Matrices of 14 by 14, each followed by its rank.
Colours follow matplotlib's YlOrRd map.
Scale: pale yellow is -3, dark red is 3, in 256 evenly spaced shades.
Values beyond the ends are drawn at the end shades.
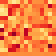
three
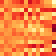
two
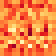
three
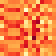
three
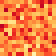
full rank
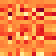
two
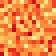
full rank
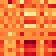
two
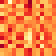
two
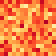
full rank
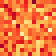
full rank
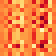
two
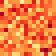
full rank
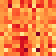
three
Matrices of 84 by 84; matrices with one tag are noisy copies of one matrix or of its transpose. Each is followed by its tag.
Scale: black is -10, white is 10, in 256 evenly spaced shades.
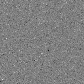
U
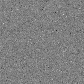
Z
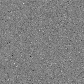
Z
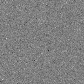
U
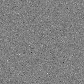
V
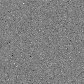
Z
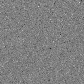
U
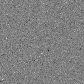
U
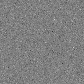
V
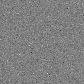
V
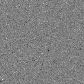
U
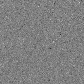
U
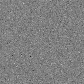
Z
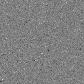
U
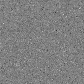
Z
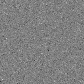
U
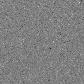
U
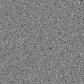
U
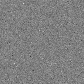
Z
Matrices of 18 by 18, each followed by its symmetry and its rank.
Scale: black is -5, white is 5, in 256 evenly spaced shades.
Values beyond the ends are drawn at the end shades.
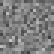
neither, full rank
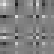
symmetric, rank one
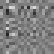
antisymmetric, rank two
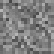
antisymmetric, full rank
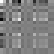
symmetric, rank one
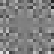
antisymmetric, rank two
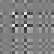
symmetric, rank one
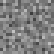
antisymmetric, full rank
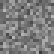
neither, full rank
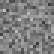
neither, full rank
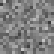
antisymmetric, full rank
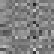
neither, rank three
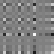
symmetric, rank one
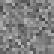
antisymmetric, full rank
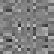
neither, rank three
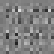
neither, rank three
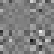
antisymmetric, rank two
